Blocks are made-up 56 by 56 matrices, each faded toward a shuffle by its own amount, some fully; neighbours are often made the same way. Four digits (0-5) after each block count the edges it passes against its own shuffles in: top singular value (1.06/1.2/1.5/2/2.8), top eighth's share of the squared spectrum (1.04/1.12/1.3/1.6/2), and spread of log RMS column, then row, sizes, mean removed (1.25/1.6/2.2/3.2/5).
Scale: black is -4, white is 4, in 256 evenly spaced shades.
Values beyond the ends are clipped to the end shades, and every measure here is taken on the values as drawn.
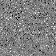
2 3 0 1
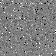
2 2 0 1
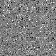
3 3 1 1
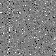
3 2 1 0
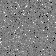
0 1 0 0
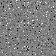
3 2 1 0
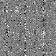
3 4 2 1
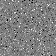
1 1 0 0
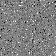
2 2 0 0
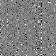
3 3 2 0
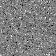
0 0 0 0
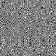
4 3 2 2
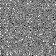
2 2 1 0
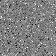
1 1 0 0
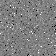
0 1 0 0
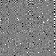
4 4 2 1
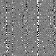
4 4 3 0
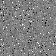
2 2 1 0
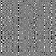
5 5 3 2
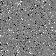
1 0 0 0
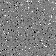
1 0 0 0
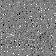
2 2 1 0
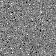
0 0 0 0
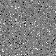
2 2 1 0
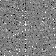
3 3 1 0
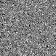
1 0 0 0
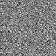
3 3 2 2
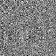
3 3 1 1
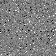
0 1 0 0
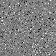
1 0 0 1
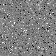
0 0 0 1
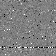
3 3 0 1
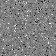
0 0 0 0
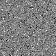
0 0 0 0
